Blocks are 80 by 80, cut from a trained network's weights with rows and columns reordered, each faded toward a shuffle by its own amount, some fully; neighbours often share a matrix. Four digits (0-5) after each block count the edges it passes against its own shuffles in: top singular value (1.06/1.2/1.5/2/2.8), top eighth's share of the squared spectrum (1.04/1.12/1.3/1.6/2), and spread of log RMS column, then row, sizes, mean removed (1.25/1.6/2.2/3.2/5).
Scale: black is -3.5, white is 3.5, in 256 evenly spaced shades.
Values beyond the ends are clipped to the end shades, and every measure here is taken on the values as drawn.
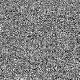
2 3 1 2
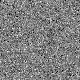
0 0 0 0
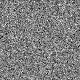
0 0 0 0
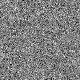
0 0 0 0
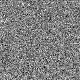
1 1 0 1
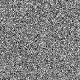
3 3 1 1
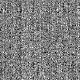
3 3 1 3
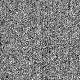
2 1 0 1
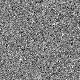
0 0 0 0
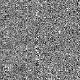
3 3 3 1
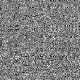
3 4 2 3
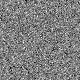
0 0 0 0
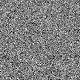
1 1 0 1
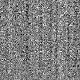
3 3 1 3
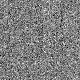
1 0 0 0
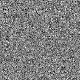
2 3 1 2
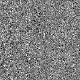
2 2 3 0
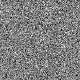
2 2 2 0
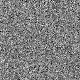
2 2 0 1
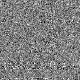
1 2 0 2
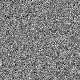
0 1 0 0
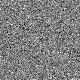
0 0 0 1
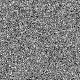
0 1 0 0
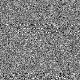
1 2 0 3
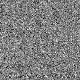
1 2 0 2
